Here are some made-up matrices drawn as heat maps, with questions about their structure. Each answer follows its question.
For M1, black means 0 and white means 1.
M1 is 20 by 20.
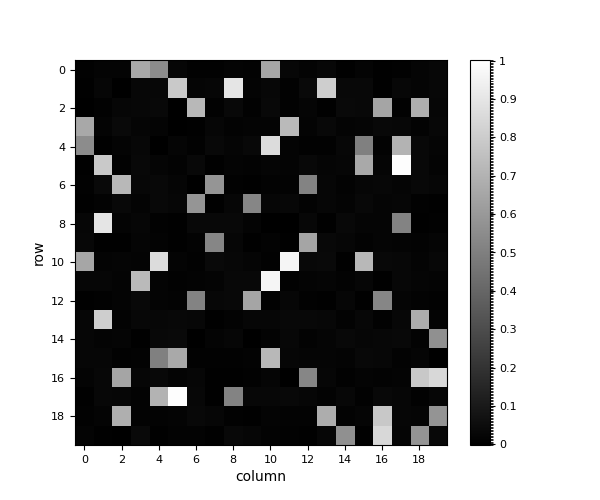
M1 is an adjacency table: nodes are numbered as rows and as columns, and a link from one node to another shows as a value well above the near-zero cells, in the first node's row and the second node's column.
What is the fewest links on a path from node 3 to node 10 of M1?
2
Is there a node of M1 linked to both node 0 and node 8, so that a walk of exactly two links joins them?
no
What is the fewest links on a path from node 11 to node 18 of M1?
6
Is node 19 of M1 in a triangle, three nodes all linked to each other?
yes
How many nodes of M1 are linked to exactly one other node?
1
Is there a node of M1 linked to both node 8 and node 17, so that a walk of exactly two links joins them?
no
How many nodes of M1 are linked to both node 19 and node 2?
2
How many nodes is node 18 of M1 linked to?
4
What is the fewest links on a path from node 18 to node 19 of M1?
1
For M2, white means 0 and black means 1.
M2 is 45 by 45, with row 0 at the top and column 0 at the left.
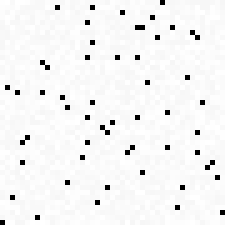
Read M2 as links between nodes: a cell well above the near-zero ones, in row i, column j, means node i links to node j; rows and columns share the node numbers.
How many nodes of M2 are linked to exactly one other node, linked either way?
4
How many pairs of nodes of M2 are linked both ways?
2
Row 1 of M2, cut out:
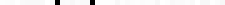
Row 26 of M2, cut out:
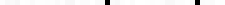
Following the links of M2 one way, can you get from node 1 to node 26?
yes
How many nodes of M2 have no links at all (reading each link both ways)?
2
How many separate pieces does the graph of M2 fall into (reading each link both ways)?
4
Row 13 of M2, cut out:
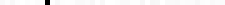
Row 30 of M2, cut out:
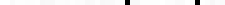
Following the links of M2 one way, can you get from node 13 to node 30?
no
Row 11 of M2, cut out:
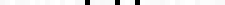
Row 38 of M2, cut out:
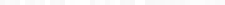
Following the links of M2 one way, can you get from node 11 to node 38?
no
